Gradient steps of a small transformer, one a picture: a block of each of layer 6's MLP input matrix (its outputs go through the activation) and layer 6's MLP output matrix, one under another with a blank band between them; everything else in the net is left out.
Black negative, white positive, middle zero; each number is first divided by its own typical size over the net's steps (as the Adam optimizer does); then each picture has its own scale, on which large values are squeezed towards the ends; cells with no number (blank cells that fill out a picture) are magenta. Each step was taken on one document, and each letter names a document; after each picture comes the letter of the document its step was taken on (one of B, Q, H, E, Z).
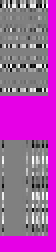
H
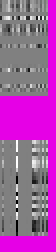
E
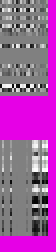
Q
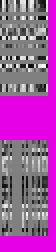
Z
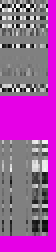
Q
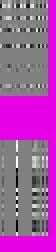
E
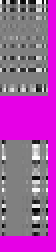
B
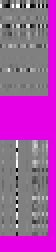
E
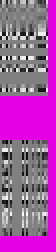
Z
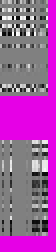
Q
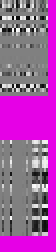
Q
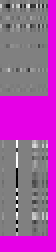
E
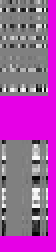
B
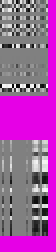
Q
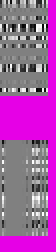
H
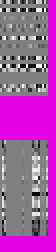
B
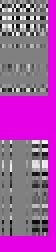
Q
